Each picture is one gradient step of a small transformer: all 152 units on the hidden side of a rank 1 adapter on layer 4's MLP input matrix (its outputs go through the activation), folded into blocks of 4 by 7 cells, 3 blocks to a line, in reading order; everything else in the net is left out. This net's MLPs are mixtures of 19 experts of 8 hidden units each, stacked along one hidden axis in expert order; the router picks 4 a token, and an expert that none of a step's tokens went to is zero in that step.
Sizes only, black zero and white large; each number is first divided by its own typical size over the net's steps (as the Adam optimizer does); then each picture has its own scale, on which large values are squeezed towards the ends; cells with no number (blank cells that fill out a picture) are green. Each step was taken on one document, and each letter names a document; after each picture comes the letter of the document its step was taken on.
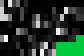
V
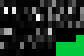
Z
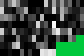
V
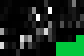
Z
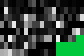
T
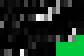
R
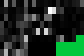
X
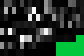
Z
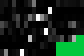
R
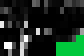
X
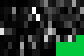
Z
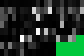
Z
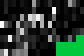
T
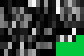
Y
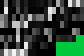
T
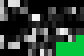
V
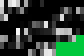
V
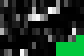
R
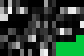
V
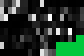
V
